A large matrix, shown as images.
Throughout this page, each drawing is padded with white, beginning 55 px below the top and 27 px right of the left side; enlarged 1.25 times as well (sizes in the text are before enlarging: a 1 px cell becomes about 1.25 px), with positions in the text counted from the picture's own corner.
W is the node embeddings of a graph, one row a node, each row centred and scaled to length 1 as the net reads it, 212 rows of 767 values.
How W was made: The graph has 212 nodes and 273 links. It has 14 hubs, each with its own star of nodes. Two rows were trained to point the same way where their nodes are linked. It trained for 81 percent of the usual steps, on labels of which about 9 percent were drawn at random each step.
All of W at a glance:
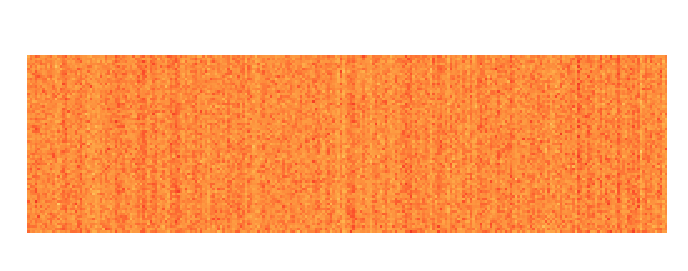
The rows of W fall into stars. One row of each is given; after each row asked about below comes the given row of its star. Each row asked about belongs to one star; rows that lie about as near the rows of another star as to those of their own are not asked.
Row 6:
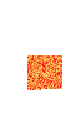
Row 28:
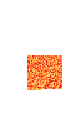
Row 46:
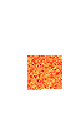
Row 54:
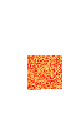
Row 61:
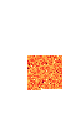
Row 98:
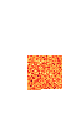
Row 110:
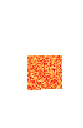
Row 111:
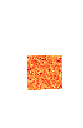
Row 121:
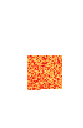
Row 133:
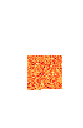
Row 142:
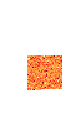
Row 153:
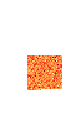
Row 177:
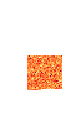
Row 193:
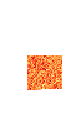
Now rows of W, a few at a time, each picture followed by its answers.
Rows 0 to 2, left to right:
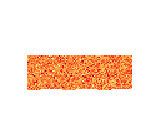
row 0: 111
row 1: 54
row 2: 111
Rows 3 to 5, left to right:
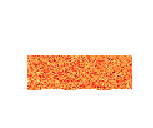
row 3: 153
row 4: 142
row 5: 54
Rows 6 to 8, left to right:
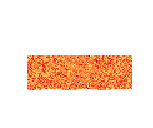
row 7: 142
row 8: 54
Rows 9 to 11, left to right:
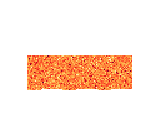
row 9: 46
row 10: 98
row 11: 177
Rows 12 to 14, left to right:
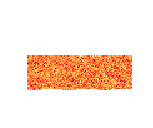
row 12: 46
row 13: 142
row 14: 193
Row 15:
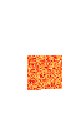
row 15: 61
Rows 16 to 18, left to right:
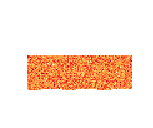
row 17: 46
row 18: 142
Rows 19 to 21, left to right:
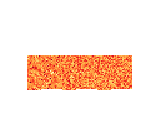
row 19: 110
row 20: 133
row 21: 111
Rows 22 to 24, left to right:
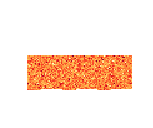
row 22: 193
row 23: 6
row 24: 121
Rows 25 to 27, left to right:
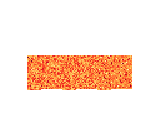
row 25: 6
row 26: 133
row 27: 98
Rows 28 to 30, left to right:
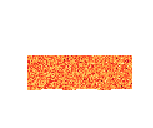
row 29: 61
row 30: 133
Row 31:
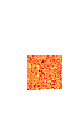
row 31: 193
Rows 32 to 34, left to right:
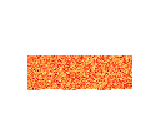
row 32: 177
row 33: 121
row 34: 142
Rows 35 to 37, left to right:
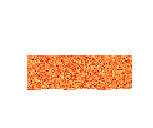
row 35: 110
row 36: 28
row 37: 153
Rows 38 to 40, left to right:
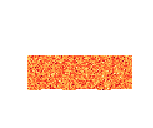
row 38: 142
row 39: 111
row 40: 121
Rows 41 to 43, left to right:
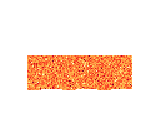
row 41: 153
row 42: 133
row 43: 98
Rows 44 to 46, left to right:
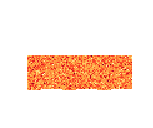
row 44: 121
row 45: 98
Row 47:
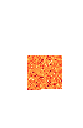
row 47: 54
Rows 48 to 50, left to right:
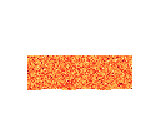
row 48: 193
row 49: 177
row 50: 153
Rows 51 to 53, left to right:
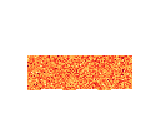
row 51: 6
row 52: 193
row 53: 28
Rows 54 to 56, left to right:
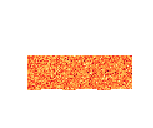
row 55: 98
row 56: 177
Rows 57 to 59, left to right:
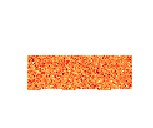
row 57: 121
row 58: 111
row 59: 111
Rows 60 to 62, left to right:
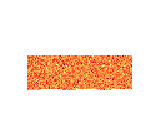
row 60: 54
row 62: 153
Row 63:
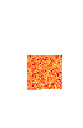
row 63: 46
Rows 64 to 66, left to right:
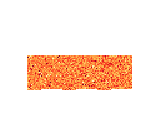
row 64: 111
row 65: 177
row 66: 46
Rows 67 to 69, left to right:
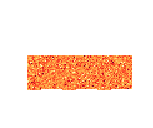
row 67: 153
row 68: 121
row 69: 133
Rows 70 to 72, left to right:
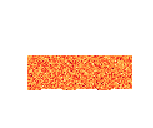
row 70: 6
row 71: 54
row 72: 193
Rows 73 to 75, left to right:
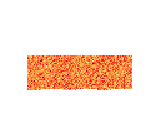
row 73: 54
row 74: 46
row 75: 61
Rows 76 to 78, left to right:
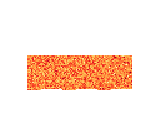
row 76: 177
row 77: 28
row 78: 121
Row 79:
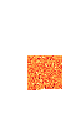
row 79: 193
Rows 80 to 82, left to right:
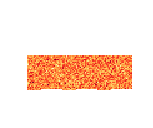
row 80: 110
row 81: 28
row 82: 54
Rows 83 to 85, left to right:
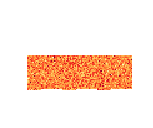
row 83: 61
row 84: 46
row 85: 121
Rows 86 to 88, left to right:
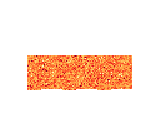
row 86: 110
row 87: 98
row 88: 28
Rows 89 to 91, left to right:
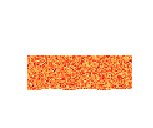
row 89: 46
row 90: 177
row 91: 193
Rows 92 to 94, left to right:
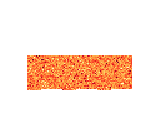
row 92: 110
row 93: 193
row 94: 142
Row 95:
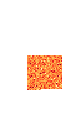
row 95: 54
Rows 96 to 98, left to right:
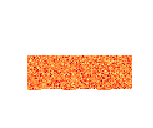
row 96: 177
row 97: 193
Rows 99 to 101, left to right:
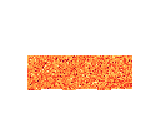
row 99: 110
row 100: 98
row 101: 6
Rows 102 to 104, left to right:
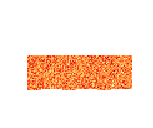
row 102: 61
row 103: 54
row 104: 133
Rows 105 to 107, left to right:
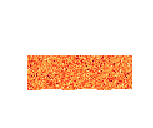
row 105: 54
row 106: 28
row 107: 6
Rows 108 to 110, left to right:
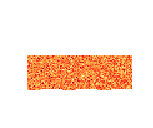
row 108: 193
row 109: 61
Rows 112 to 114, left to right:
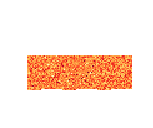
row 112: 142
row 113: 98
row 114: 142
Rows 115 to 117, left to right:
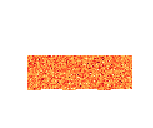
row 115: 133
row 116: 98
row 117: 121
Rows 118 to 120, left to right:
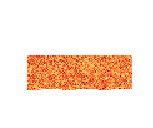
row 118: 61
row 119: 110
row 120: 177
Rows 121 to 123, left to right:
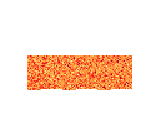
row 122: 121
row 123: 54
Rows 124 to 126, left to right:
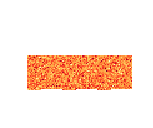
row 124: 177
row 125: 111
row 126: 110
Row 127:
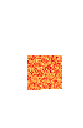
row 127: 177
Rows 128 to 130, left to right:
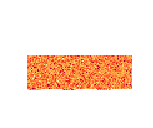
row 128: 177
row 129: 61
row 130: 61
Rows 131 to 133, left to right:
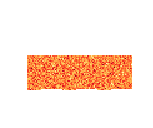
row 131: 153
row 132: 193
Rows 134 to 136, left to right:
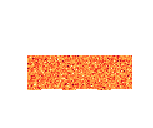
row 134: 46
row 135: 61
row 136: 54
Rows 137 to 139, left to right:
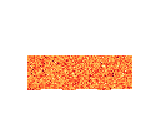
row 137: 121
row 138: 61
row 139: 153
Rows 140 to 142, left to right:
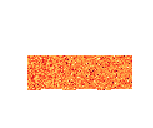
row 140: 193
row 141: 98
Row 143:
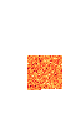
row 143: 133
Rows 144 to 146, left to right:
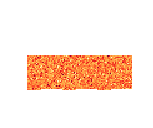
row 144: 177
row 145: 111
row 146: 6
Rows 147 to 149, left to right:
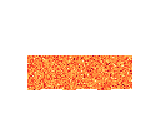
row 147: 133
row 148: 133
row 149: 177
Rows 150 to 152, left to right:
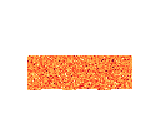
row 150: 98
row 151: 28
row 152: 110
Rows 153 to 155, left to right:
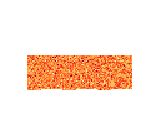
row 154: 54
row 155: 28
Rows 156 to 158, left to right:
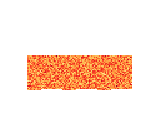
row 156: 28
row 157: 193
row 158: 153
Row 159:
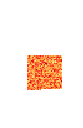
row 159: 110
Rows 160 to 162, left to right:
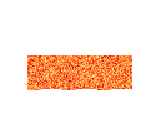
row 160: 61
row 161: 133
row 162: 110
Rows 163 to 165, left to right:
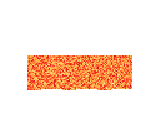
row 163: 110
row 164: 153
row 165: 98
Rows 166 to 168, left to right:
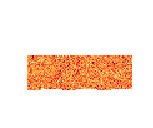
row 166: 142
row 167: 121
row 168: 6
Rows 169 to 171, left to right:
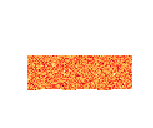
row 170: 98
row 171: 142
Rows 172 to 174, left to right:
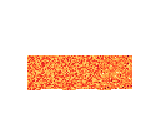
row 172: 121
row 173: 177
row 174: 6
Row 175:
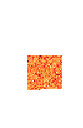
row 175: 98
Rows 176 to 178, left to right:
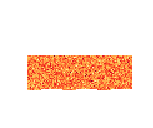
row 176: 6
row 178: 193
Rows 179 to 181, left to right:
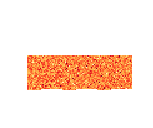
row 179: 142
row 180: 153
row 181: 6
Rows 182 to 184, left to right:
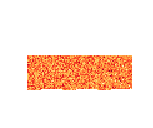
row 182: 133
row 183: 153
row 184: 193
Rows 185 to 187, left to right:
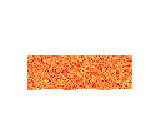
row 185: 133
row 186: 6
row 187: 177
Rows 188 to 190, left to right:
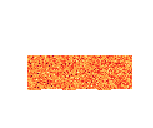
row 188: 6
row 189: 54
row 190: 111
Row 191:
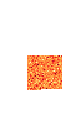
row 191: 153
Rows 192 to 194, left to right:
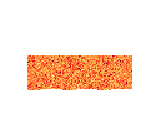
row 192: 121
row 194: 54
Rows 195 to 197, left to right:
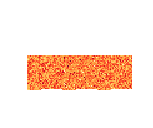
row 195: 6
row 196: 111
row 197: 54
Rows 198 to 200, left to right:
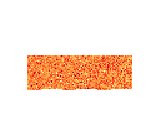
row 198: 46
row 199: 193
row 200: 61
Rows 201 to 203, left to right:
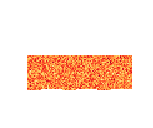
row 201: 6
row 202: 98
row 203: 61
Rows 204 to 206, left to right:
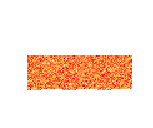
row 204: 28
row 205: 46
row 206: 46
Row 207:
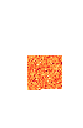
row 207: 98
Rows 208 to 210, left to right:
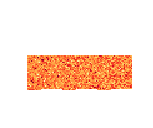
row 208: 110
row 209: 121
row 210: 121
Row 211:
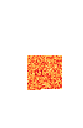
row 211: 193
